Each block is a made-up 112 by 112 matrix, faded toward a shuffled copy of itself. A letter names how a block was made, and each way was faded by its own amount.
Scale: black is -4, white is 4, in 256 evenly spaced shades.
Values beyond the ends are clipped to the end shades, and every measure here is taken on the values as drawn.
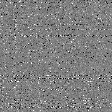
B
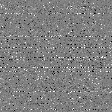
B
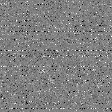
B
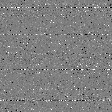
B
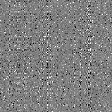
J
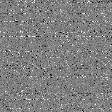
B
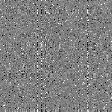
J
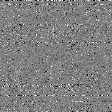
B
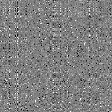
J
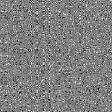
J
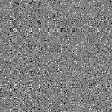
J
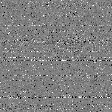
B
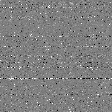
B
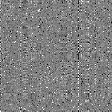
J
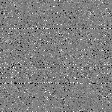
B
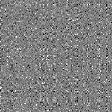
J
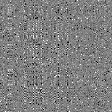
J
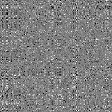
J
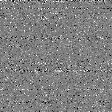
B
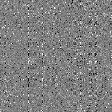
J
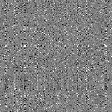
J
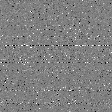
B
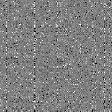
J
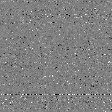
B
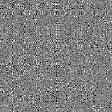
J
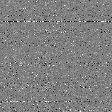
B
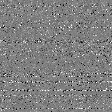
B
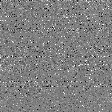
B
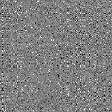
J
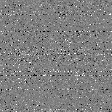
B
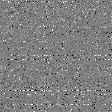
B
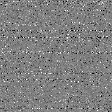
B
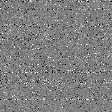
B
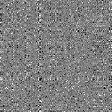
J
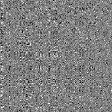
J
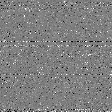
B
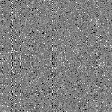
J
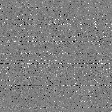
B
